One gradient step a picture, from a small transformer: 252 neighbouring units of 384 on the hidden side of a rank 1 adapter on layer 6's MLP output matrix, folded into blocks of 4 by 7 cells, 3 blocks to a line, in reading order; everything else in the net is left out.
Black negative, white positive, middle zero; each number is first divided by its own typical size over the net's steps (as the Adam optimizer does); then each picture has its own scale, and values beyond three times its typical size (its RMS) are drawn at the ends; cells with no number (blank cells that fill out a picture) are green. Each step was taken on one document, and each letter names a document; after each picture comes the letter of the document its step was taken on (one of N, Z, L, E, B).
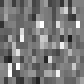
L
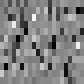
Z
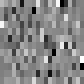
L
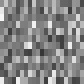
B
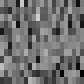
B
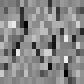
Z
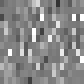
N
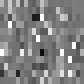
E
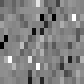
N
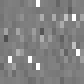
N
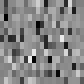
L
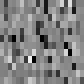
L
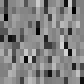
L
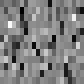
Z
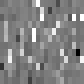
N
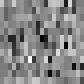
L
